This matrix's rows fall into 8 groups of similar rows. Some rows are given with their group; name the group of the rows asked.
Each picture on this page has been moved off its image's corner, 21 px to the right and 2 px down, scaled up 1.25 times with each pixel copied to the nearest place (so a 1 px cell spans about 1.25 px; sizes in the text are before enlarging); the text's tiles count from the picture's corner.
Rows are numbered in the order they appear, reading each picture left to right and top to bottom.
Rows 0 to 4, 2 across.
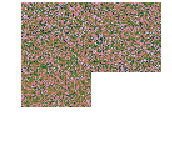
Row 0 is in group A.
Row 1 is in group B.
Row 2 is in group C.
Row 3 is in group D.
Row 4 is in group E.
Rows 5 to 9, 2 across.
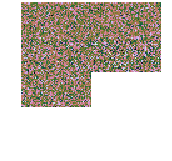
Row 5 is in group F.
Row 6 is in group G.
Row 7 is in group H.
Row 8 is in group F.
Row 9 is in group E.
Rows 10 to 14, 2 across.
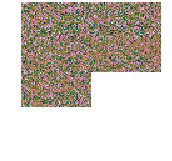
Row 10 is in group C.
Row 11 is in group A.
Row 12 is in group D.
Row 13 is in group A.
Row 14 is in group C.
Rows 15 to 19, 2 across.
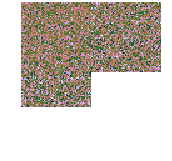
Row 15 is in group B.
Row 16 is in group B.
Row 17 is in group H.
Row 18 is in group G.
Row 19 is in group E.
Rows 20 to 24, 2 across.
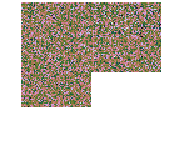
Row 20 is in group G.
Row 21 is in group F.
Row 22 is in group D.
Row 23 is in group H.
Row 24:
B
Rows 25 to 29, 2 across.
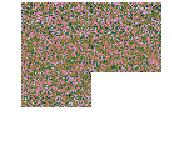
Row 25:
G
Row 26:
H
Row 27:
F
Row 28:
C
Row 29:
H
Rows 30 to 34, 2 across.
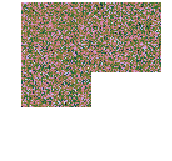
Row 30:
C
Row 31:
D
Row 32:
F
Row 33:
F
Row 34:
C
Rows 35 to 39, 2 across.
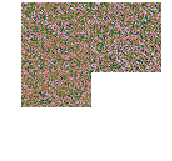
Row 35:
E
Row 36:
F
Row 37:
B
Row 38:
A
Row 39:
A
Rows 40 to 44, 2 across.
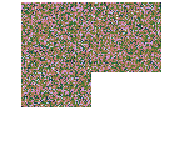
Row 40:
G
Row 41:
E
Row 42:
F
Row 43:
H
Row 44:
H
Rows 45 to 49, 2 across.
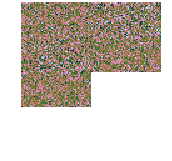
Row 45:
B
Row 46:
G
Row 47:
A
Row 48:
C
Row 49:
C
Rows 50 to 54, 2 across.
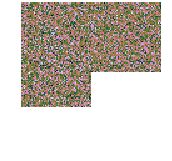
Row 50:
F
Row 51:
E
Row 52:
A
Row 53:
A
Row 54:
F
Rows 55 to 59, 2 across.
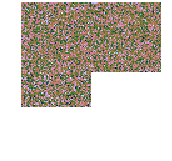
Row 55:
E
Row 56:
C
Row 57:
B
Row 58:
D
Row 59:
F
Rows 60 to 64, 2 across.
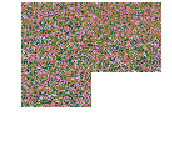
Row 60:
A
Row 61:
B
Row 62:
H
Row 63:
F
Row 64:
A
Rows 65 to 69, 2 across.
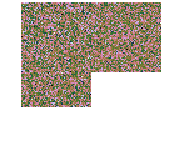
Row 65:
C
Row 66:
B
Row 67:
E
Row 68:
G
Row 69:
F
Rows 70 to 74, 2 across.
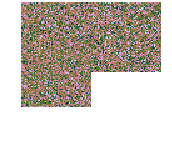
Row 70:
A
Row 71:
H
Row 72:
D
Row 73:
D
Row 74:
A
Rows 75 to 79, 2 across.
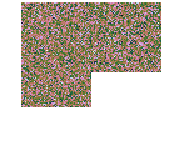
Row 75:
G
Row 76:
F
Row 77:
E
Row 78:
H
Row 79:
E
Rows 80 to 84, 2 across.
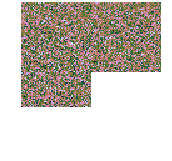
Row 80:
H
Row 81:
A
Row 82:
C
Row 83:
D
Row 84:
D
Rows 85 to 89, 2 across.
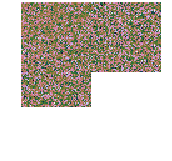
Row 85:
H
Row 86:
D
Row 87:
H
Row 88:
D
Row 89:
C
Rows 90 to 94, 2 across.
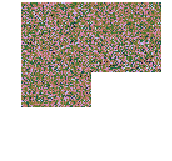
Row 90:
F
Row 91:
E
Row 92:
G
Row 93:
A
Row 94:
B
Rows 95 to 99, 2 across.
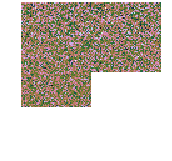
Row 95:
G
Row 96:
G
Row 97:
H
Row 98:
B
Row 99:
F
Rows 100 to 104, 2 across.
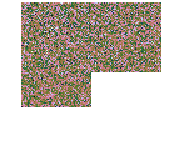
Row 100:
F
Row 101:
B
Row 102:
E
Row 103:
E
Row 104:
C
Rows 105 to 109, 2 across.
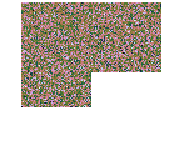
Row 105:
C
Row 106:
H
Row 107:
B
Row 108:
G
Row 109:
D
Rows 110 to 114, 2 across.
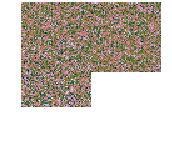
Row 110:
D
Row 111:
C
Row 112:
H
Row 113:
D
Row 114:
B
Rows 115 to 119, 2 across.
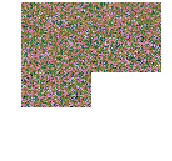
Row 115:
D
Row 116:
D
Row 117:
H
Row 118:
D
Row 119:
D
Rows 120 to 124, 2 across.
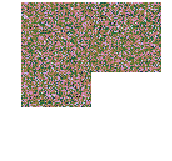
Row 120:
A
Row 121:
F
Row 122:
F
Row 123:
D
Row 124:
A
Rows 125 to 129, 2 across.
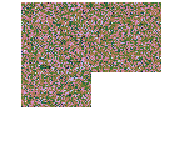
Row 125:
G
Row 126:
B
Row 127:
A
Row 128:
B
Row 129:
H
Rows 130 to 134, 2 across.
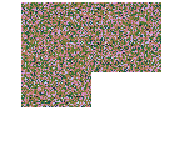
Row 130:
B
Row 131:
G
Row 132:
E
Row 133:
G
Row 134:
A
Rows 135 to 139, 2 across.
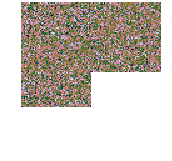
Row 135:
F
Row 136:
D
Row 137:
H
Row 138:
C
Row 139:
H
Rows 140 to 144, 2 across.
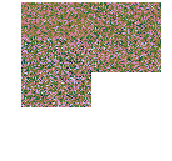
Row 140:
H
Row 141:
E
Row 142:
A
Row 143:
H
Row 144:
E
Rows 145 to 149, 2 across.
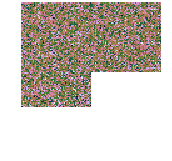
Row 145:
G
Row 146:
F
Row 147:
G
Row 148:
E
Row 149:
C
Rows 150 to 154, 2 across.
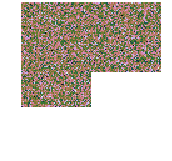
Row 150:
D
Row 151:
F
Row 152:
F
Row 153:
F
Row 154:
C
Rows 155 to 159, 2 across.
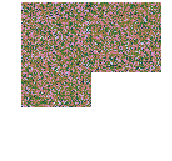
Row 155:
G
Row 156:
F
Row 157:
G
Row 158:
A
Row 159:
C
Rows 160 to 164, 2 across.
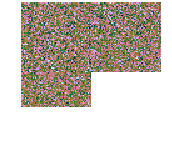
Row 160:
F
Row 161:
F
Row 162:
F
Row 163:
B
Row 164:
E
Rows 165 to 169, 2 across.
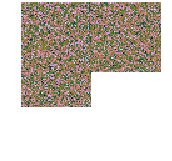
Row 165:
F
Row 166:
F
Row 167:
G
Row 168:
A
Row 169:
B
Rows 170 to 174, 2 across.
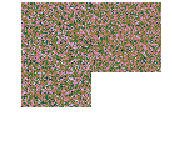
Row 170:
E
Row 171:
B
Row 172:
H
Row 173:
F
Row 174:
H
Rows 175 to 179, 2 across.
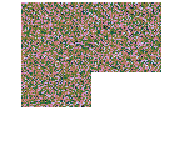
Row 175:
C
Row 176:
C
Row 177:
H
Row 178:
H
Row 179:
A
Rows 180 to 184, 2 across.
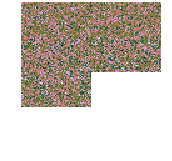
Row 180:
E
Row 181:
H
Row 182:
G
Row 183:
F
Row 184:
E
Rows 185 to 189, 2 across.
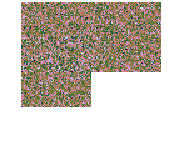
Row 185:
B
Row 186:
E
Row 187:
C
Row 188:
B
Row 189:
E
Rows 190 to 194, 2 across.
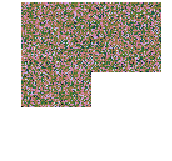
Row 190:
F
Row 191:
D
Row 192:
H
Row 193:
E
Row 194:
C
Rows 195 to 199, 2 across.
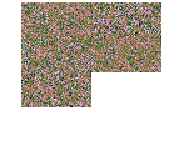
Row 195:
E
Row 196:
H
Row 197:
H
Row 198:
E
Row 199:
G
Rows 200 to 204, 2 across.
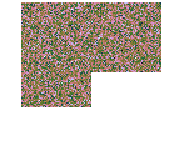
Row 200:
G
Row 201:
G
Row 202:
H
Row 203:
F
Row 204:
A
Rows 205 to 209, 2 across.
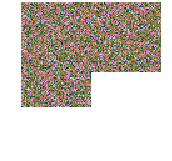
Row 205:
B
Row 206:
E
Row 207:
A
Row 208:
D
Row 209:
E
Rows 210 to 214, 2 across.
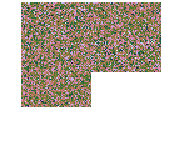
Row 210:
F
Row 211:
C
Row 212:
B
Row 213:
E
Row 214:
H
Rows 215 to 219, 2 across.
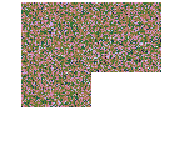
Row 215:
C
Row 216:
B
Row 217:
D
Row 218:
H
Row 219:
C
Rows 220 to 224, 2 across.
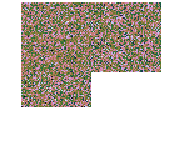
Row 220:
B
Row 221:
G
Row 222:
F
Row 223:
G
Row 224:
D
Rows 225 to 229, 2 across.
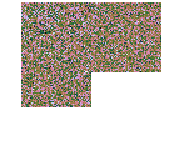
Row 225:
A
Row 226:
B
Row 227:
D
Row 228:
E
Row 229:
G
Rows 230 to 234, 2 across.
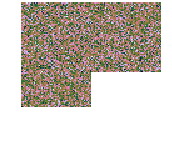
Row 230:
B
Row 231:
G
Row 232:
A
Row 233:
G
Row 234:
C
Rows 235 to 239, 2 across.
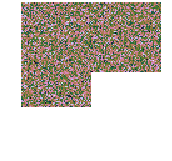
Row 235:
B
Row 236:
D
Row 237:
H
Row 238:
C
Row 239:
A
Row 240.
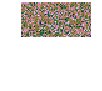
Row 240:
A
